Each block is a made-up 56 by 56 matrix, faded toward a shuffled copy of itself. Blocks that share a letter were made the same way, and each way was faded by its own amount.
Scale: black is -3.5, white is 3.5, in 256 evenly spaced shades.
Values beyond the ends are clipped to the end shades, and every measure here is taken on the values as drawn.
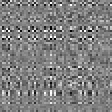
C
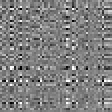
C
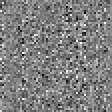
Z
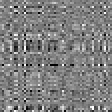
C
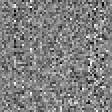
Z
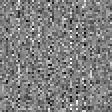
Z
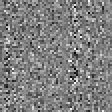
Z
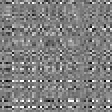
C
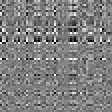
C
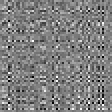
C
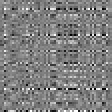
C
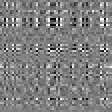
C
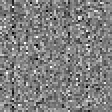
Z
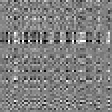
C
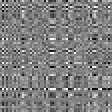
C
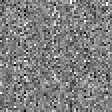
Z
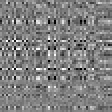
C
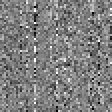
Z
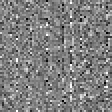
Z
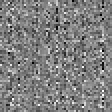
Z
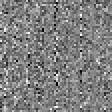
Z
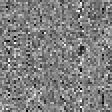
Z
